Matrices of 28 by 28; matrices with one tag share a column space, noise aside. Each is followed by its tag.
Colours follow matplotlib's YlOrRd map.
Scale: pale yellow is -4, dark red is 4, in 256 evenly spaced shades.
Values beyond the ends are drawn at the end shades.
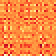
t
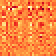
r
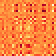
t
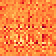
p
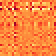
r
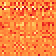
r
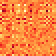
t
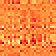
p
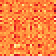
t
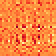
p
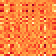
t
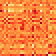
t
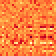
p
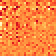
r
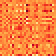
t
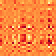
p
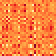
t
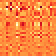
r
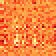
p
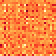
t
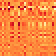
r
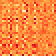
t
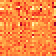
r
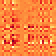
p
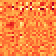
r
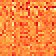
r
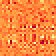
p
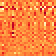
r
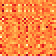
t
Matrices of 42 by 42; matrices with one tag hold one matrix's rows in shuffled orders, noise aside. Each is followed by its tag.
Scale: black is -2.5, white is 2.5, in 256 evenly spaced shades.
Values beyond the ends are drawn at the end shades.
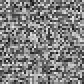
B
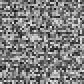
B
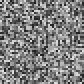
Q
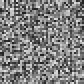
Q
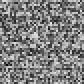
B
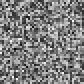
Q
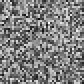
Q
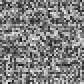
B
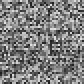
B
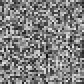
Q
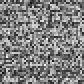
B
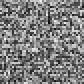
B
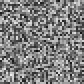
Q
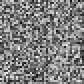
Q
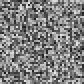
Q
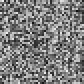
Q
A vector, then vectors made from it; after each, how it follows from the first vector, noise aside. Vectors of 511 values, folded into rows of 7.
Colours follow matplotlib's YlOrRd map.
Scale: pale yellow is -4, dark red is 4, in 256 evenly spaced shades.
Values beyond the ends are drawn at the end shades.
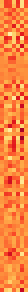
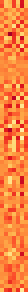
negated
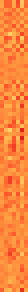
shrunk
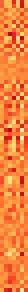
negated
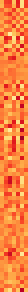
copied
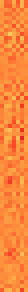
shrunk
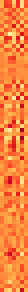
copied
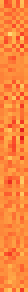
shrunk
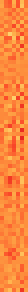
shrunk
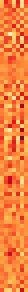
copied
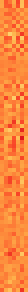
shrunk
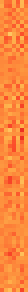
shrunk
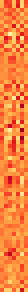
copied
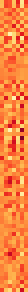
copied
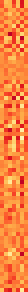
negated
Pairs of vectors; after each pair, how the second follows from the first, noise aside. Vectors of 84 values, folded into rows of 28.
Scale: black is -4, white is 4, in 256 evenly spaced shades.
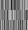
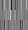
partly zeroed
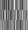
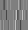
partly zeroed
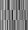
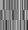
wrapped around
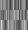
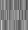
shrunk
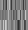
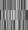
wrapped around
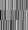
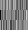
copied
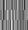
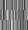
copied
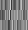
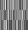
wrapped around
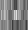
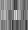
copied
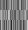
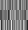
negated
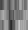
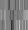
partly zeroed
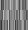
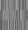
shrunk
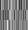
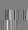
partly zeroed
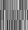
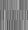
shrunk
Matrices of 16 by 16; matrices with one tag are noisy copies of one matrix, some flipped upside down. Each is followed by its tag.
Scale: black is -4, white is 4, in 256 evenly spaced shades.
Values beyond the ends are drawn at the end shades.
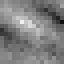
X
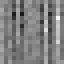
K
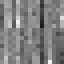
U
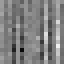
K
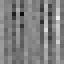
K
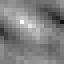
X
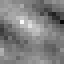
X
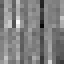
U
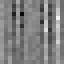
K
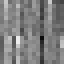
U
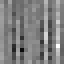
K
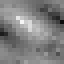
X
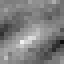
X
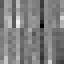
U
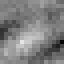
X
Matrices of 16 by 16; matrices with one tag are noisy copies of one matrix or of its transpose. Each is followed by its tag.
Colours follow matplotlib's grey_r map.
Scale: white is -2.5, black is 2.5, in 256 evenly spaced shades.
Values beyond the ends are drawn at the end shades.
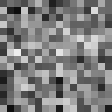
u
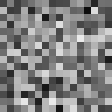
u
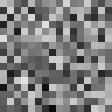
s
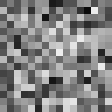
u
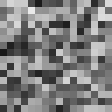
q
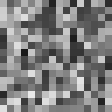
q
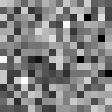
s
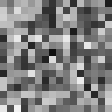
q
